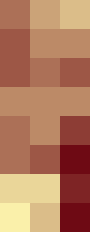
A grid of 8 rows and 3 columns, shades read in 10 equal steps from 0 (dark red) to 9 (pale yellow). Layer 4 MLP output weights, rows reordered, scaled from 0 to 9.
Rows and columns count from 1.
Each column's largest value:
9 8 7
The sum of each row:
17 13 10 15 11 7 17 16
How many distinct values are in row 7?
2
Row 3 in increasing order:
3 3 4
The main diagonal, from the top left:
4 5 3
